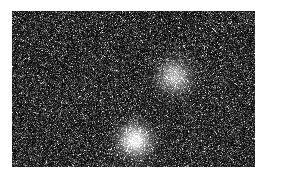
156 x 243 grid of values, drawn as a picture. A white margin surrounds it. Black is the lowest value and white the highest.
Overall the values sit about 20% of the way up the scale. There are no regular stripes. The ninth with the highest average is the bottom middle. The halves do not mirror each other. There are two bumps. The values are skewed, with a long tail toward high values.
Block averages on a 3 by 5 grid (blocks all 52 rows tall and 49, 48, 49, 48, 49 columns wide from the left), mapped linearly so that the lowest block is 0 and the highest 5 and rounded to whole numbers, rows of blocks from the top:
00000 / 00030 / 00500
